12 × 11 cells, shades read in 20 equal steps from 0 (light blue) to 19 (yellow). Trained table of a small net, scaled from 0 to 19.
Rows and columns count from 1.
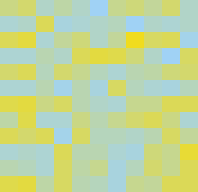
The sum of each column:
105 120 78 91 95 66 77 93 99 111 109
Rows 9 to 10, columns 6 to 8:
5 5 4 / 6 3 2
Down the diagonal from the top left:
10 4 3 4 9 2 3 12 6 9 14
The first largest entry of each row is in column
2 3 8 6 2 7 2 2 1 11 11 2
